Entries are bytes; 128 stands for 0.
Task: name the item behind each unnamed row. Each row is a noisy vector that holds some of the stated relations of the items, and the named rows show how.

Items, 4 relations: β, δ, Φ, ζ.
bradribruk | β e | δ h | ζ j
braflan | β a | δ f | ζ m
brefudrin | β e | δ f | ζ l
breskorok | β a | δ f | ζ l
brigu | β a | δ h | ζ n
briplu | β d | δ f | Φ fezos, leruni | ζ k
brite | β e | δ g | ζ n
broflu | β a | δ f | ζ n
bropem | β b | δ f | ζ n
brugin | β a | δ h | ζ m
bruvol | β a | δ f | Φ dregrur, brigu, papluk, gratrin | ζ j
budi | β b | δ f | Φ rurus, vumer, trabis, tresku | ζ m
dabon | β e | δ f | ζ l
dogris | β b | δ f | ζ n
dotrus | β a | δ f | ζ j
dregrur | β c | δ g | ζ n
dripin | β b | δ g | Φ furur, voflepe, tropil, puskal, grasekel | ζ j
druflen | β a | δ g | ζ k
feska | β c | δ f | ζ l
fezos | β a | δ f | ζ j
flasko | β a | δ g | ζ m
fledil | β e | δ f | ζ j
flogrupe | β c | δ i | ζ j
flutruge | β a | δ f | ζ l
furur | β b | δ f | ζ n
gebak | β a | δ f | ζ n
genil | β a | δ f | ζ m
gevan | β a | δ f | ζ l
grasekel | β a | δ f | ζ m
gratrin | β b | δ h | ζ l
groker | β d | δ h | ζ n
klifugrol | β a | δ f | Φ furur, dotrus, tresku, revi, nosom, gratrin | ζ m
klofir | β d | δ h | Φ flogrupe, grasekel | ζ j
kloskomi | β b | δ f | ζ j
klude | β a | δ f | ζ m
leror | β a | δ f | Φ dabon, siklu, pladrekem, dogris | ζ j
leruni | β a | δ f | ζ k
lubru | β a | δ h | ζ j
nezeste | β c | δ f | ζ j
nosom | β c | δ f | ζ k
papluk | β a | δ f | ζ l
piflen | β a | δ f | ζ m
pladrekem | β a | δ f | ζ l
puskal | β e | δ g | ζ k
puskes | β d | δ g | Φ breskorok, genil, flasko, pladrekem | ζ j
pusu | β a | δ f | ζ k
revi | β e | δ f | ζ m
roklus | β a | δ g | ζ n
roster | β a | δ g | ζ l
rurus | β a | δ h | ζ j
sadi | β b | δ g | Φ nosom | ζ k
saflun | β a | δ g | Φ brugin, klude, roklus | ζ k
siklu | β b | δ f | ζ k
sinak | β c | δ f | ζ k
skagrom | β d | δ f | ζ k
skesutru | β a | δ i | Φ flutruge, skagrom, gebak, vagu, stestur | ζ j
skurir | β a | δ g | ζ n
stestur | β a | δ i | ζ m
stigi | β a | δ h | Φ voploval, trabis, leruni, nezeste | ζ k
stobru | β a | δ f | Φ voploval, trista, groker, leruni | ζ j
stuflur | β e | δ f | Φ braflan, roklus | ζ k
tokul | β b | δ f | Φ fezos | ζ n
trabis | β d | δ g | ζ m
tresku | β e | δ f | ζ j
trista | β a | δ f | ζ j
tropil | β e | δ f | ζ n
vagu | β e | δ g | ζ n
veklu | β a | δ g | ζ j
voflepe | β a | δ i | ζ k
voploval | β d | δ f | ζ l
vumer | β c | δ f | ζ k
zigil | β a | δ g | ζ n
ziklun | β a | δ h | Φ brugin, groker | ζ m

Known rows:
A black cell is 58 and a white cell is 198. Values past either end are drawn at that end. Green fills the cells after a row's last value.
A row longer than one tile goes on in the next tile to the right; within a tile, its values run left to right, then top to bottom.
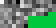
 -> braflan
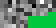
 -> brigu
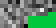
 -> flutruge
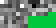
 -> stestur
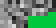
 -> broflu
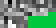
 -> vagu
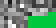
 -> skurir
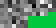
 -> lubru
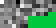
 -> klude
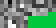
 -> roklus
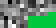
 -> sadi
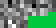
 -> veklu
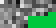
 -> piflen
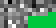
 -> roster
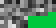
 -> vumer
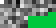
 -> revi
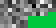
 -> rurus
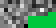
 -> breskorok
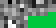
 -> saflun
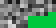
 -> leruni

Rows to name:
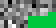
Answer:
puskes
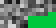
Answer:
sinak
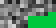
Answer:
pusu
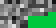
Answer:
siklu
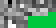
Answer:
brite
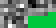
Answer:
voflepe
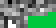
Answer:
puskal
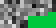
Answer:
kloskomi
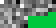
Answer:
budi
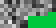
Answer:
tresku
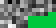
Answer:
briplu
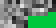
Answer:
bropem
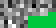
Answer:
dripin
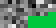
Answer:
stigi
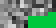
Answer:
gebak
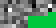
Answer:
gratrin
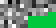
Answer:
trabis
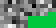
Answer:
groker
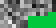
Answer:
stobru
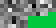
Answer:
klofir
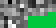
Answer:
druflen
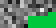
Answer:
pladrekem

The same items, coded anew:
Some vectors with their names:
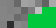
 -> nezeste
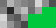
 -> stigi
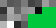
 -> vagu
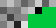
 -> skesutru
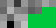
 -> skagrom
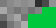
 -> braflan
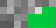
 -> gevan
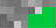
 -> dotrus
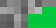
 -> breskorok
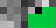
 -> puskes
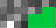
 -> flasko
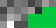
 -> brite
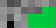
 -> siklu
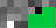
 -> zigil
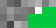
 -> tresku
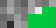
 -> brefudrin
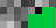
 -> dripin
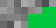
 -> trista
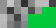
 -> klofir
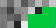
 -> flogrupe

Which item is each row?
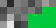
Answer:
dregrur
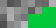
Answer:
tropil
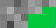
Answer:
fledil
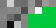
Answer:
voploval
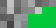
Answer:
flutruge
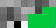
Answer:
stestur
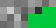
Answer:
leror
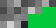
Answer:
roster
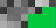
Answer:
sadi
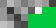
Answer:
rurus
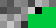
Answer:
saflun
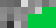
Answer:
leruni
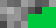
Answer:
broflu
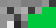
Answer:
brigu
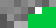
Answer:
revi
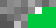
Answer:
papluk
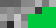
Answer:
stuflur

